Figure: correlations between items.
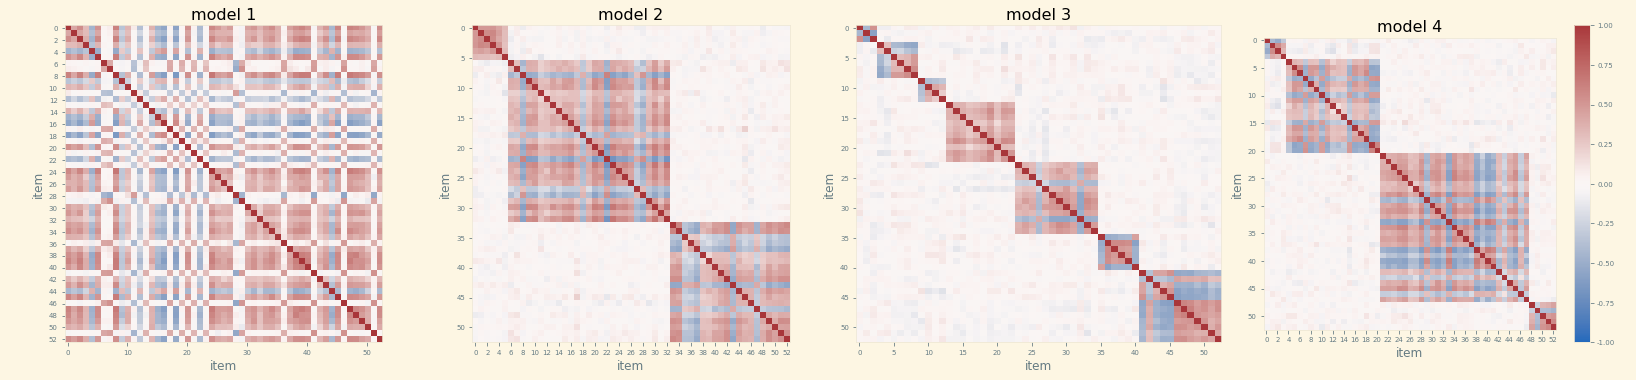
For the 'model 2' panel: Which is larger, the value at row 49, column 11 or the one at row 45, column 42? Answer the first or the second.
the second
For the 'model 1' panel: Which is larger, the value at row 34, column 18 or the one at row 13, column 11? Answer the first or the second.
the second
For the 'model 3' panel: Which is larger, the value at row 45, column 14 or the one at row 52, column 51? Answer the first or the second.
the second
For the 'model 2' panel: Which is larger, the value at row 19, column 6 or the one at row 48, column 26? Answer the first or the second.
the first
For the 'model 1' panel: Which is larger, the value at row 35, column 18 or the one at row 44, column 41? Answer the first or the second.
the second
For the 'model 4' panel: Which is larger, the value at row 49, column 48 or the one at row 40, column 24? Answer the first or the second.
the first
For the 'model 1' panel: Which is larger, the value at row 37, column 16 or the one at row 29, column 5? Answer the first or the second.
the second
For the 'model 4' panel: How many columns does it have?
53
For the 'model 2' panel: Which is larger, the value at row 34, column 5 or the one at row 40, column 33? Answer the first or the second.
the second
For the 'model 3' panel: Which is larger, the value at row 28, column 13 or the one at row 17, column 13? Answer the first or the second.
the second
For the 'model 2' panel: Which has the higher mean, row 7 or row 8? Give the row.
7
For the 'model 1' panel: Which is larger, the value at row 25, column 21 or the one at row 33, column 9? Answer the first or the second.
the first
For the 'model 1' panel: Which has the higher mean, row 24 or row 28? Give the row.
24
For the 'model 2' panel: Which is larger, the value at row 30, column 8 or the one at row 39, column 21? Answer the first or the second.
the second
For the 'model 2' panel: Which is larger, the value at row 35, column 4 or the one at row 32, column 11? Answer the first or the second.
the second
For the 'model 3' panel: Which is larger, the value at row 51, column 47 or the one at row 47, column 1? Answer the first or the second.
the first
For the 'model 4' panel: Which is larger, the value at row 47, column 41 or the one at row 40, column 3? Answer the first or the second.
the second
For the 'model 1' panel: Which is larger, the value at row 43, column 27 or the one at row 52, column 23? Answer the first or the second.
the first
